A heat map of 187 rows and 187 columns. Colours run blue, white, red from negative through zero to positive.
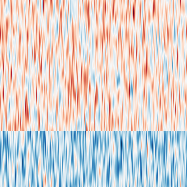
The histogram is bell-shaped. The grain runs up and down. A horizontal seam about 70% of the way down splits the table, and the top part is higher.
